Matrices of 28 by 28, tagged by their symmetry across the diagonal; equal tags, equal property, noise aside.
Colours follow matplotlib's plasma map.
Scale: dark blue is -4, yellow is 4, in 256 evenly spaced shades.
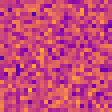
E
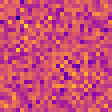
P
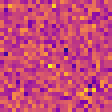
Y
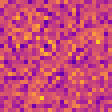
P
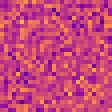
P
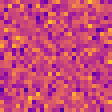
Y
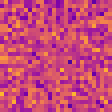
Y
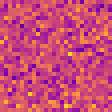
E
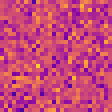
E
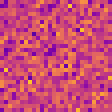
P
